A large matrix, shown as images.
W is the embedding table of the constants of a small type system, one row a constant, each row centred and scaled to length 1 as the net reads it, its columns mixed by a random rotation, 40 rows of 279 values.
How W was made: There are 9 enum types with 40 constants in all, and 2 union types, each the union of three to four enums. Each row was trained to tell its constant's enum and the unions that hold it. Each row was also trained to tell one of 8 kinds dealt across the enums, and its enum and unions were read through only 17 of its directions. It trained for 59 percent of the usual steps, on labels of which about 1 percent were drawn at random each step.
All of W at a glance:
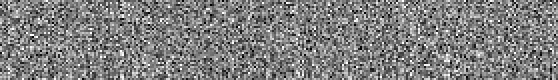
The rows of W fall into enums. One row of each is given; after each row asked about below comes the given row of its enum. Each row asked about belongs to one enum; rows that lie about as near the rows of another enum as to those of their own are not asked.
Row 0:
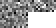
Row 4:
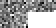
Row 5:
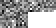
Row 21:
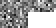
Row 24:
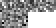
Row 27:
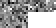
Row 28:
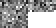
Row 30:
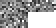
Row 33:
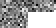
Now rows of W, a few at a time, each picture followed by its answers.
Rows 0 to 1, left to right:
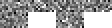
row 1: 5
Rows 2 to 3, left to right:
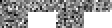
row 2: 27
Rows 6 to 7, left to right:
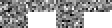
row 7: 27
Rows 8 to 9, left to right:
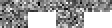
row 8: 27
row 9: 24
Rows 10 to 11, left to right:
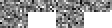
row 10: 24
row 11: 21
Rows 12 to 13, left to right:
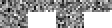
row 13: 4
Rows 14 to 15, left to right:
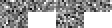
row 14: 27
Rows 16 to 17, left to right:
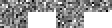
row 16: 30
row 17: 4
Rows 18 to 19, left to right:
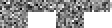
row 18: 33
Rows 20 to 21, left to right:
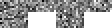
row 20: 24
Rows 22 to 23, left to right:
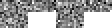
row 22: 5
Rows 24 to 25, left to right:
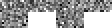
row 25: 4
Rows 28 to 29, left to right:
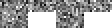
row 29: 24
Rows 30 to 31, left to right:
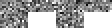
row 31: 4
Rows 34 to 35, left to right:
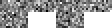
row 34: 21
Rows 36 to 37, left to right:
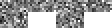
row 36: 30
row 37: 30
